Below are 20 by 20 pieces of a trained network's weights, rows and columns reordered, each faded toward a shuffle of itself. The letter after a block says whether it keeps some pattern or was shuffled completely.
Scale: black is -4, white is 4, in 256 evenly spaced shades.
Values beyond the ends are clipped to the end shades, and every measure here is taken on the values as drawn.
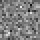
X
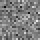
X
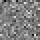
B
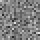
X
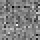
B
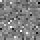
X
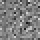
B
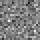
X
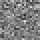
B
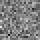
B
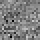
B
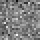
B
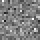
X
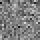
X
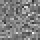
B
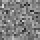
X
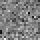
X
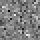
X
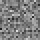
X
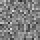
B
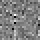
B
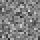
B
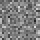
B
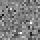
X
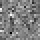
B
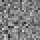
B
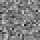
X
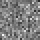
X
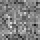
B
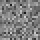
B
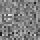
B
